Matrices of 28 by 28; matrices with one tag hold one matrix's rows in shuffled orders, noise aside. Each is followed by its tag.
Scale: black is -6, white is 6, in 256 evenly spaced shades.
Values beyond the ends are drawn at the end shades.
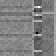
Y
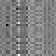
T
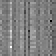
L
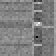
Y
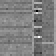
Y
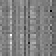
L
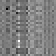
T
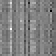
L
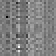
T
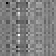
T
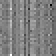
L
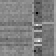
Y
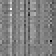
L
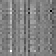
L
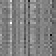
L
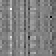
L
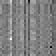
L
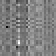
T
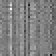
L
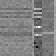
Y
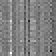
L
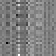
T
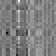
T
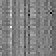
L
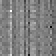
L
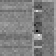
Y
